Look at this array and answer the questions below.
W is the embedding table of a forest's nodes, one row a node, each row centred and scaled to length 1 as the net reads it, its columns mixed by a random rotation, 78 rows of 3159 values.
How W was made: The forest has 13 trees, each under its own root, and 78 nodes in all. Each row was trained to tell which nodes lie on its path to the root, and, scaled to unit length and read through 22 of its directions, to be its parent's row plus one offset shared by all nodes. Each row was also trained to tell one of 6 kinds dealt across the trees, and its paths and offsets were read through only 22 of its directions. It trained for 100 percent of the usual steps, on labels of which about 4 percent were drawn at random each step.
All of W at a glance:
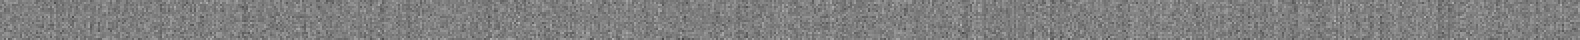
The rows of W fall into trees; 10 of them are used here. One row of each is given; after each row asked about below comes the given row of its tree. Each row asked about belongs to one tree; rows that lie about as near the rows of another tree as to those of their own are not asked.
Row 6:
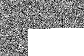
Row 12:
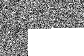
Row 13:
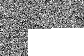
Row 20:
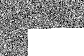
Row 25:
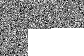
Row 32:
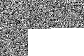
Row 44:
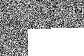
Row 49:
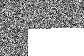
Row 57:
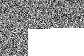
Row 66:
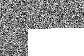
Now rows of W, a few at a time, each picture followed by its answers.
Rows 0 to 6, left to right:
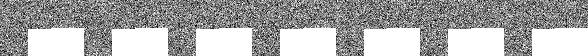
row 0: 32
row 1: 44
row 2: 6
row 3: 32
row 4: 6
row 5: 25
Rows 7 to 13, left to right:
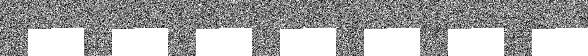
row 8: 57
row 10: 57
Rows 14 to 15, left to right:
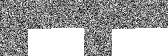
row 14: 49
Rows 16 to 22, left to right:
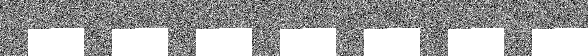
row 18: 32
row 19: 57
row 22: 57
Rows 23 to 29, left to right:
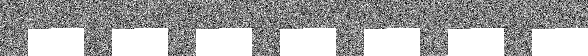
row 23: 57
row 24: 6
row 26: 49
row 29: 12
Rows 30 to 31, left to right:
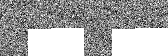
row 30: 66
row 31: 20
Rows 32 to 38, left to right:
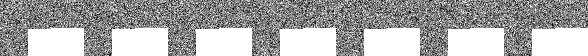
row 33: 49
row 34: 49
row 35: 44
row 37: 25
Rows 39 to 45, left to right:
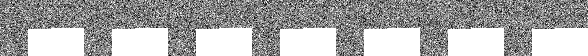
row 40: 20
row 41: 49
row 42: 32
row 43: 13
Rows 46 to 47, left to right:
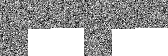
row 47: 49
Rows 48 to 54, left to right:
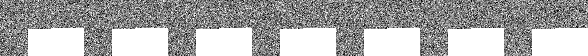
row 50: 44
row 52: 44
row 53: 57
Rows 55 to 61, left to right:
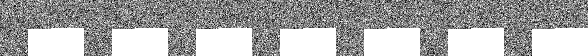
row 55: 49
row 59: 57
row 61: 6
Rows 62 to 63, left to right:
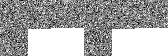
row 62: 32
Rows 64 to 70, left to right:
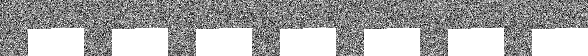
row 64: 49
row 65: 32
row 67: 32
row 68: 57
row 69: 13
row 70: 12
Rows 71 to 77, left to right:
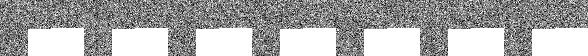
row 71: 44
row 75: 44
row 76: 6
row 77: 32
